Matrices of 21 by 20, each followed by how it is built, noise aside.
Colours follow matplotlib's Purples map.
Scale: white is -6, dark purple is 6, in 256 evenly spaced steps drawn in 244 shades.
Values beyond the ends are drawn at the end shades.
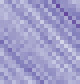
Toeplitz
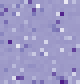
sparse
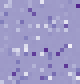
sparse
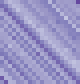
Toeplitz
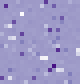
sparse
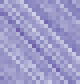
Toeplitz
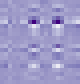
low rank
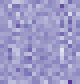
low rank
